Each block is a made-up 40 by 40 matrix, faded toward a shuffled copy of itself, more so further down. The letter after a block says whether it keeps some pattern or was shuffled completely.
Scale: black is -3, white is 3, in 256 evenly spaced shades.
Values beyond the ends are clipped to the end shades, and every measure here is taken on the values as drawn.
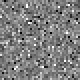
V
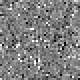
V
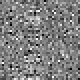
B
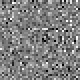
B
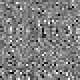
B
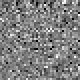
B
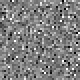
V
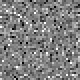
V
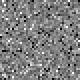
V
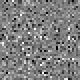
B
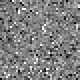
V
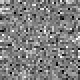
B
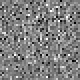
B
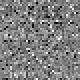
B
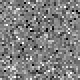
V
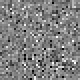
B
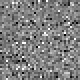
B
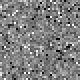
V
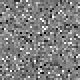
V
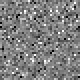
V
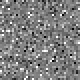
V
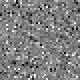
V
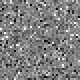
V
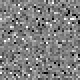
V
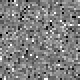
V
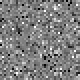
B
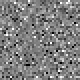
B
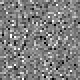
B
